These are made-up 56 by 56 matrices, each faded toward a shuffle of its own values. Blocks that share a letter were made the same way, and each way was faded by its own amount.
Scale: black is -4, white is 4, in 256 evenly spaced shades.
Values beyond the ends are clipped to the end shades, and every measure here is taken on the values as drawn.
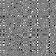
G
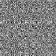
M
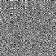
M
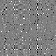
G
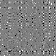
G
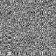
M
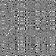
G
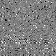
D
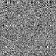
M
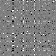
G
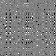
G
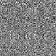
M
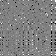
G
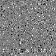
D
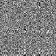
M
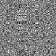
M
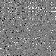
D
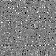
D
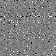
D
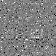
D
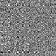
M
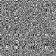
M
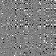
G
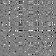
G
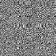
M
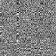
M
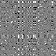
G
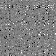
D
